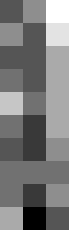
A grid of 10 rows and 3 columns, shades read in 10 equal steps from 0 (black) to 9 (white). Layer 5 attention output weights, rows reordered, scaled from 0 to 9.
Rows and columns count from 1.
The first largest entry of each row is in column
3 3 3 3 1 3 3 1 3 1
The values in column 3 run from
3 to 9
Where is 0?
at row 10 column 2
